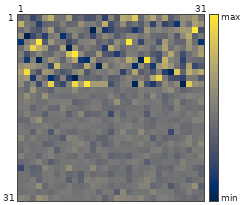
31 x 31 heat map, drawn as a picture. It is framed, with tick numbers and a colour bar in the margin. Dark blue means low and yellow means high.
Seam: horizontal, 40% of the way down, the bottom part calmer. Histogram: heavy tails on both sides. Slope: none. Mirror symmetry: none. Grain: fine.
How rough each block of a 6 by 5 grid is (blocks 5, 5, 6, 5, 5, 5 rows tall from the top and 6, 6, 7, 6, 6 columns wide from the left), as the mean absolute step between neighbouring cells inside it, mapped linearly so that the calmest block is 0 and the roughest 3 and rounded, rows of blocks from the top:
3 1 2 2 2 | 2 3 2 3 2 | 1 1 0 1 1 | 0 0 0 0 0 | 0 0 0 0 0 | 0 0 0 0 0
